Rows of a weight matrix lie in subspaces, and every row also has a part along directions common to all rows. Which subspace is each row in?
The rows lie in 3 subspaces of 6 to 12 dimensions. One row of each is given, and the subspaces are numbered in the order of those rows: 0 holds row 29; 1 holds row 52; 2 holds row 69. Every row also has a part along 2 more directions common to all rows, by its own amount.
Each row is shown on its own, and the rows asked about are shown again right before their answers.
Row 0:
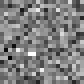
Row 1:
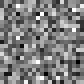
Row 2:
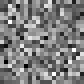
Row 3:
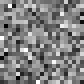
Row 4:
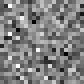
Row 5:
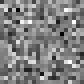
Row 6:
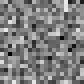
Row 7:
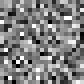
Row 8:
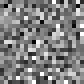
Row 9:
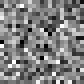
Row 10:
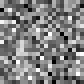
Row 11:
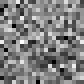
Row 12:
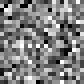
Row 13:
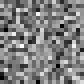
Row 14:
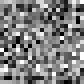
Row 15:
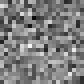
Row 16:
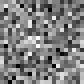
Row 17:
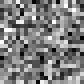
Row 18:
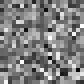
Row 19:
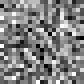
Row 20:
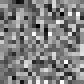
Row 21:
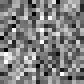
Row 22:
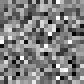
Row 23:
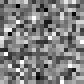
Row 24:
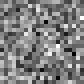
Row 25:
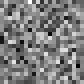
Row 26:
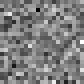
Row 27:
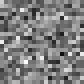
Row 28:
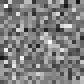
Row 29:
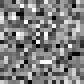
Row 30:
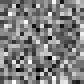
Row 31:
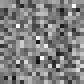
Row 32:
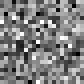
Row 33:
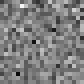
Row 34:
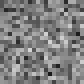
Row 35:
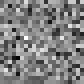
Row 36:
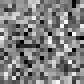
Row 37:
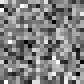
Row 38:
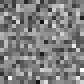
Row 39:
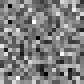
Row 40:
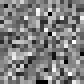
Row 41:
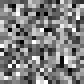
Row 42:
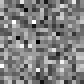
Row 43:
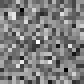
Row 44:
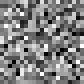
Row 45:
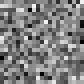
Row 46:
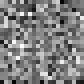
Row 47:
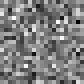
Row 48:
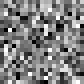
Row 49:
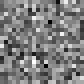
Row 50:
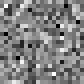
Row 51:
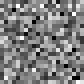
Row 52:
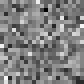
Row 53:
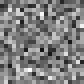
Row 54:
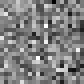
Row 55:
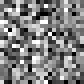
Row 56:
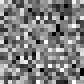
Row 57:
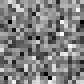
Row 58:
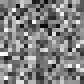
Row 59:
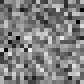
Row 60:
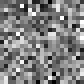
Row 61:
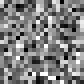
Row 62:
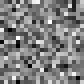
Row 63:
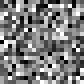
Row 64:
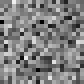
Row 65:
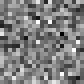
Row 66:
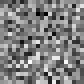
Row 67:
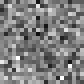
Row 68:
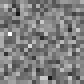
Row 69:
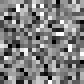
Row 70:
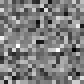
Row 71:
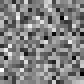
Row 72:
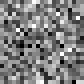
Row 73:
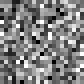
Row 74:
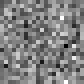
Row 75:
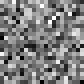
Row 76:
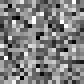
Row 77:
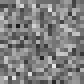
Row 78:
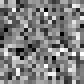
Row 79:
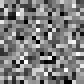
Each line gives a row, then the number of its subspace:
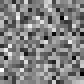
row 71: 2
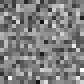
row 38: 1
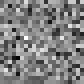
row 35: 1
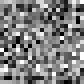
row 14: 1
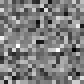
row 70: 2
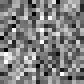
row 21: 2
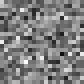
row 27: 1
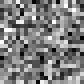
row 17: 2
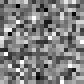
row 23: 2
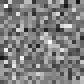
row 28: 1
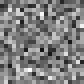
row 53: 1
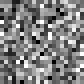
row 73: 0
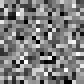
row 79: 0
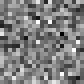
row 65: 2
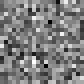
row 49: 2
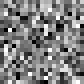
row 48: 0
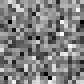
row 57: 2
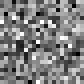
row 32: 0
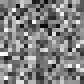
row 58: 2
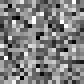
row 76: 2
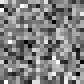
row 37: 1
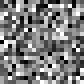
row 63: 1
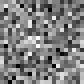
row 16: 0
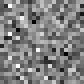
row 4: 2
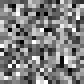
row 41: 0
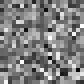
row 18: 2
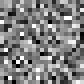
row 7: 0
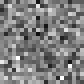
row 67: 1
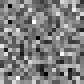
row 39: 2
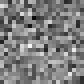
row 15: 2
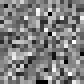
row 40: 0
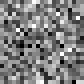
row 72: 2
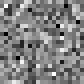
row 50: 1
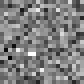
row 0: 1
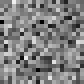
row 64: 0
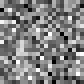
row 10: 0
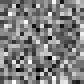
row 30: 0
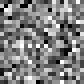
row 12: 1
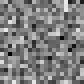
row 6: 1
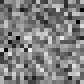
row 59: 1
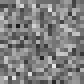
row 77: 0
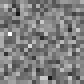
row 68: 1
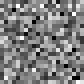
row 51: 2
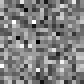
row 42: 2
